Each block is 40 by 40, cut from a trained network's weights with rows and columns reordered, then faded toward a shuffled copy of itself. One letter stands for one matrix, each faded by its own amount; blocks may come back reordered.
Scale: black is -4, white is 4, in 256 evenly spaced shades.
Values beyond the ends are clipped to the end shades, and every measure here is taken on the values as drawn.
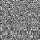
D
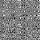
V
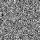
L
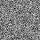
L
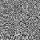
D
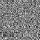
D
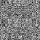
D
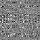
V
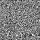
L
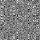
V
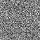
L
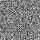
L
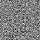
D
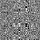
V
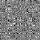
V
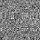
D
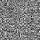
D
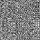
D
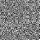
D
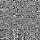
V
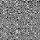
V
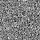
L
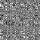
V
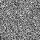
L
